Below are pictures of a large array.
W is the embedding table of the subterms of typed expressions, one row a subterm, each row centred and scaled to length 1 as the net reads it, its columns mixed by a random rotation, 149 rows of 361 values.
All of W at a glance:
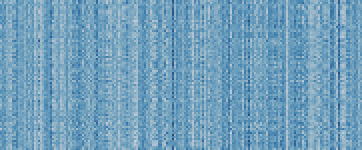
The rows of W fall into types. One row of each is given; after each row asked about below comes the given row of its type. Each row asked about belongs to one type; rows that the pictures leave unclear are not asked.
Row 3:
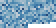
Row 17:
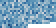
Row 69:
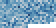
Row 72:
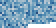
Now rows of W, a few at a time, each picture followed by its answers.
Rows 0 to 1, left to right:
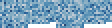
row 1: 3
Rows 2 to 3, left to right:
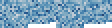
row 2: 72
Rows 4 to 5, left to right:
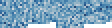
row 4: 72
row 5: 69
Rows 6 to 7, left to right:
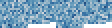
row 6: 17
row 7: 17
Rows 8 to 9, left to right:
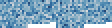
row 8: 17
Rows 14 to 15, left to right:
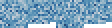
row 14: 3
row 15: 17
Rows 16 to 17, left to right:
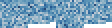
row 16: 69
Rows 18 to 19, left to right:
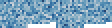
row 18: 17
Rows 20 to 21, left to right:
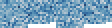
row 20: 69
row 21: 69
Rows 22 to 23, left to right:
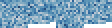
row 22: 69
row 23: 17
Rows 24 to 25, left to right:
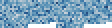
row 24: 72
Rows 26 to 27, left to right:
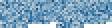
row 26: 3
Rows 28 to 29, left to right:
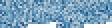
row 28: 72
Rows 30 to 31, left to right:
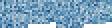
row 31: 17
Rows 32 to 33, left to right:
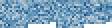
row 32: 3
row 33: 69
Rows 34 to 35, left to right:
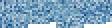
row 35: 69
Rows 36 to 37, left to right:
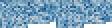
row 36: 69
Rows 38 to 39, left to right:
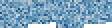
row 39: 17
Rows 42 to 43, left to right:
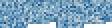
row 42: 17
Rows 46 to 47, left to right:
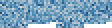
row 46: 72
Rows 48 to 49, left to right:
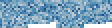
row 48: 69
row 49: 3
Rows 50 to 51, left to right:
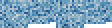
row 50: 72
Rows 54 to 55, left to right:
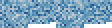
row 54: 72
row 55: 3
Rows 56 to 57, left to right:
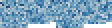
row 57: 17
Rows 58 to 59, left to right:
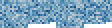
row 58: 72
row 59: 69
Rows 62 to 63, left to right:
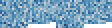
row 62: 72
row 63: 17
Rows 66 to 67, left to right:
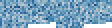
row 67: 17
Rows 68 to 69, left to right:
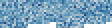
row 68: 17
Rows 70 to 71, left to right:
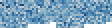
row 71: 69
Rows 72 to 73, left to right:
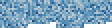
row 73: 3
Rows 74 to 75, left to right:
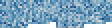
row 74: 72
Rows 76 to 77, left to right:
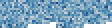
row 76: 17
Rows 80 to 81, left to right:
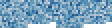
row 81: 17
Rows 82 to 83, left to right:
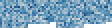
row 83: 69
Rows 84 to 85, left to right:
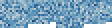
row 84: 3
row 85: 17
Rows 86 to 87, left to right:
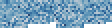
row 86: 69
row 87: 3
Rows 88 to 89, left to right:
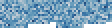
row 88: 3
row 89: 17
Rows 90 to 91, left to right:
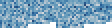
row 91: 69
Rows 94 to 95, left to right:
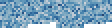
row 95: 3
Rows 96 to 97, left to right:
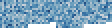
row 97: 17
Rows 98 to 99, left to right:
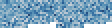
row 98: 69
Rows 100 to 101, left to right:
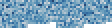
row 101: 69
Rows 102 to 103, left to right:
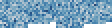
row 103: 17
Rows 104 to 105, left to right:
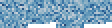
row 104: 3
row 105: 3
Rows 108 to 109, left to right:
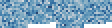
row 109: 3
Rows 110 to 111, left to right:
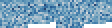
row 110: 69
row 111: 17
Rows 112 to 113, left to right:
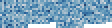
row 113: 69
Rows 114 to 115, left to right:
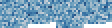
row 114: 69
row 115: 17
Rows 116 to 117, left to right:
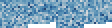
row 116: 69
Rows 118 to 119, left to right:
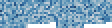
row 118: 17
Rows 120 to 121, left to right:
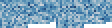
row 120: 69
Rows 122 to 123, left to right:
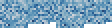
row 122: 3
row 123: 72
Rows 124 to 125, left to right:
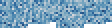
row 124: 72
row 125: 72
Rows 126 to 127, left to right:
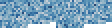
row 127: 17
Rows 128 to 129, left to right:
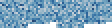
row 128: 3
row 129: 3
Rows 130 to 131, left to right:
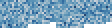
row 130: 17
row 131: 69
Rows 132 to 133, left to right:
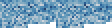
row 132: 69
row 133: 69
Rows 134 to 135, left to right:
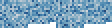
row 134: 72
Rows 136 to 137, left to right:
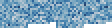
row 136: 69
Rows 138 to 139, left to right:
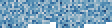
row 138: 17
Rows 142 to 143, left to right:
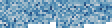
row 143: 69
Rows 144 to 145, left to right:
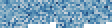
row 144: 69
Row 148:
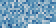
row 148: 17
